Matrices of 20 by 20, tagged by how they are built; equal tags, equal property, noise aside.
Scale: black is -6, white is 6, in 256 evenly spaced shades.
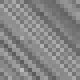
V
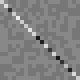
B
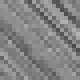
V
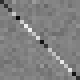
B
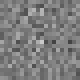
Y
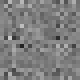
Y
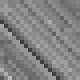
V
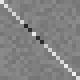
B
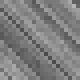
V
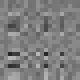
Y
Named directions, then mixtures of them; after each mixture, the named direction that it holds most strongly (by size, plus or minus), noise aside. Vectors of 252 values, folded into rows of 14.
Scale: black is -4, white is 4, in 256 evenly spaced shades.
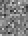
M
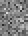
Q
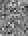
M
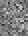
Q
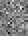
Q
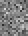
Q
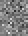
Q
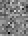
M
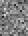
Q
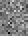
Q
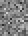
Q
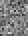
M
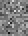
M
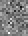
Q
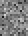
Q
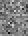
M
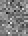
Q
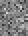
Q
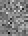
Q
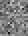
M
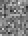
M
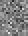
Q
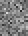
Q
